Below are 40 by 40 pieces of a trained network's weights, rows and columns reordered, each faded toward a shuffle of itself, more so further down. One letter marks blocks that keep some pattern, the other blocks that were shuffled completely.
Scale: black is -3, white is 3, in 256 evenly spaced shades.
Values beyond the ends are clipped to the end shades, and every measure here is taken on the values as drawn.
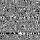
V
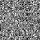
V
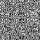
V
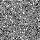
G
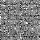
V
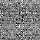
V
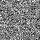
G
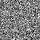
G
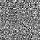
V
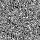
G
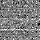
V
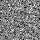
G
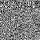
V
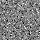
G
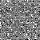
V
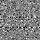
V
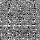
V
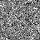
G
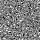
G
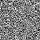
V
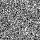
G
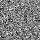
G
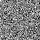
G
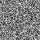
V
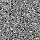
G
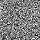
V
